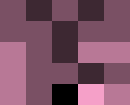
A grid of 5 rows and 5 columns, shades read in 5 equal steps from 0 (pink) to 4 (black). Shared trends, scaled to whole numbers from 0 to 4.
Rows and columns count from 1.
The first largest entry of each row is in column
2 3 3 4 3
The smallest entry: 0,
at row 5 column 4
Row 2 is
2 2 3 2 2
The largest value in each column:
2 3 4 3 2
